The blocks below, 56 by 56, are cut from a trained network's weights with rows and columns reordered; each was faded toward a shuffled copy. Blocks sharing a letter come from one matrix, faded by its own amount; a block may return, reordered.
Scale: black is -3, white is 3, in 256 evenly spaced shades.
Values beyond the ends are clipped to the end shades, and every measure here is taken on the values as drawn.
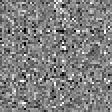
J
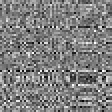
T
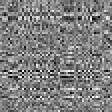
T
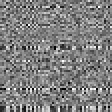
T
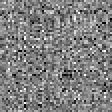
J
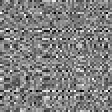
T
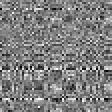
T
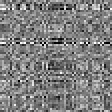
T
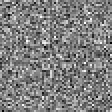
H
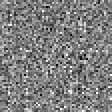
H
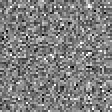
H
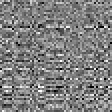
T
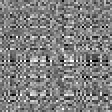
T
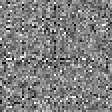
J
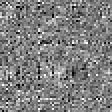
J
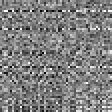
T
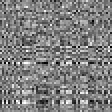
T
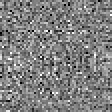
J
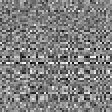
T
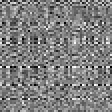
T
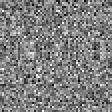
H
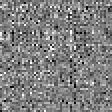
J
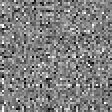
J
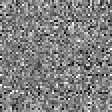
J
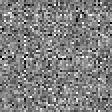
J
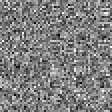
H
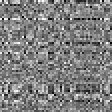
T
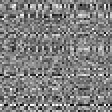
T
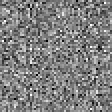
H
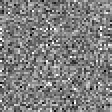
H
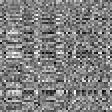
T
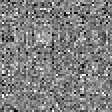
J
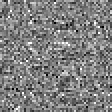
H
